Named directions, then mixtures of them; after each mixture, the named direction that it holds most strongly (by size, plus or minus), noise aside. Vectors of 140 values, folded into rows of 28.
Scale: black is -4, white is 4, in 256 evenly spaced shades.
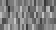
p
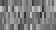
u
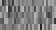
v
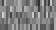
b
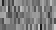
v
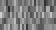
p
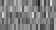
b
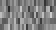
p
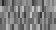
u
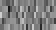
p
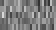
b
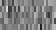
v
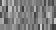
v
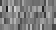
v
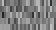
b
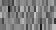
v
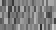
v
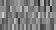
b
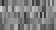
u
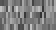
u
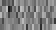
v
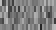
v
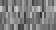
u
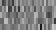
v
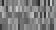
b
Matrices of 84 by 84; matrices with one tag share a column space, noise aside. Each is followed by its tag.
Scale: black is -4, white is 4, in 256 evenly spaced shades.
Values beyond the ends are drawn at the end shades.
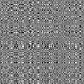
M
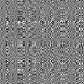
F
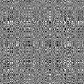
F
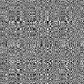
F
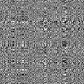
F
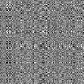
M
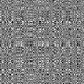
F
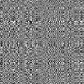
F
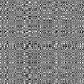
M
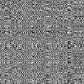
M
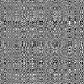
F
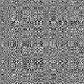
F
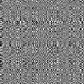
F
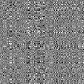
M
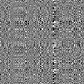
F
